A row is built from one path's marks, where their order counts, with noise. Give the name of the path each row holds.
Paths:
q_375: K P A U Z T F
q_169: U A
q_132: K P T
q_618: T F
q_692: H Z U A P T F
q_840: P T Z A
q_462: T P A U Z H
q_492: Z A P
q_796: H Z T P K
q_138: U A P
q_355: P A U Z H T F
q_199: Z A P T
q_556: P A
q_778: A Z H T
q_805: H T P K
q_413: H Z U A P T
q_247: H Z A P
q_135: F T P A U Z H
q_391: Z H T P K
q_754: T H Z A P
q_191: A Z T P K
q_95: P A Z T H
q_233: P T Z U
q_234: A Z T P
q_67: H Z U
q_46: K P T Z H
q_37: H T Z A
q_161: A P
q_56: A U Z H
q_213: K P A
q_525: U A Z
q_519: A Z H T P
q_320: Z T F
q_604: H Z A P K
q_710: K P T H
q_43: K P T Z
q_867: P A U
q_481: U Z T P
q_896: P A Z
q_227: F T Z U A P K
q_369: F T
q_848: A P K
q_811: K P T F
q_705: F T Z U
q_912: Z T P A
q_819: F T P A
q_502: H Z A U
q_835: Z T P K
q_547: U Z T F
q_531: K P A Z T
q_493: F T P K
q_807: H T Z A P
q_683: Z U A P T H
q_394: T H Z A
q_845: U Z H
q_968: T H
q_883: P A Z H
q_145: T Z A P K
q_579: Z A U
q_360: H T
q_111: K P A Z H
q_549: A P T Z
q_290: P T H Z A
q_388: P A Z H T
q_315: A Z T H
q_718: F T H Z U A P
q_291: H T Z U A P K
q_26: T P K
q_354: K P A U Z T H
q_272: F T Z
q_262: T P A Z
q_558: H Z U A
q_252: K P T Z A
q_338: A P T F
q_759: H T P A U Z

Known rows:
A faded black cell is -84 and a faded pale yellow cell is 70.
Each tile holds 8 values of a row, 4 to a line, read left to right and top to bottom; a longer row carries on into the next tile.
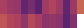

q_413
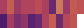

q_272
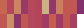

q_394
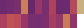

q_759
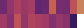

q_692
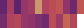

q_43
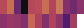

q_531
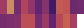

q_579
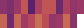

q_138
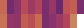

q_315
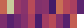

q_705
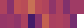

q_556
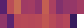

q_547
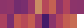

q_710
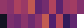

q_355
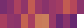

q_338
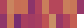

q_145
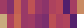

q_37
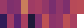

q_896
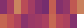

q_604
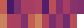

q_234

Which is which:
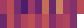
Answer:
q_199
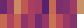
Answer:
q_796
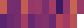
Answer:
q_95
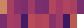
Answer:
q_718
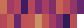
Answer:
q_778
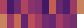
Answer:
q_807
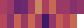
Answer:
q_46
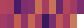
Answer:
q_354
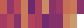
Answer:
q_968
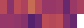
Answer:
q_840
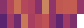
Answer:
q_618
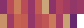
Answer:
q_169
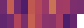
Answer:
q_375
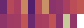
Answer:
q_525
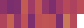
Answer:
q_549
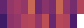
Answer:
q_320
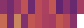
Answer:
q_481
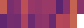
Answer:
q_883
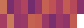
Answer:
q_754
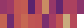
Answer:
q_845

